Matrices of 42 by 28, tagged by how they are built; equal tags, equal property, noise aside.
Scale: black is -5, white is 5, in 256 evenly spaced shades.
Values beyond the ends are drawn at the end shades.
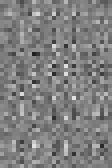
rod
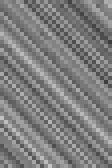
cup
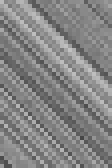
cup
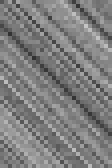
cup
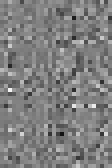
rod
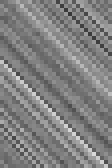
cup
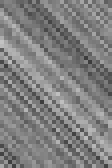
cup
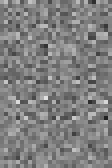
rod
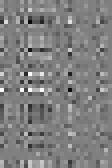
rod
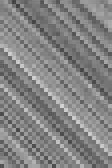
cup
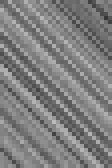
cup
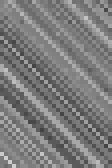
cup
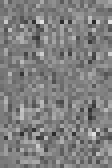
rod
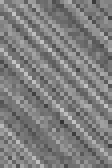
cup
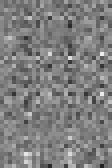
rod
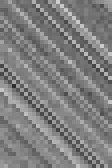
cup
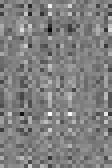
rod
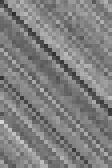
cup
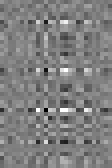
rod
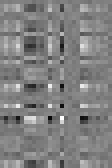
rod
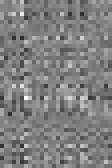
rod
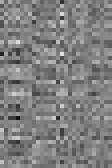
rod
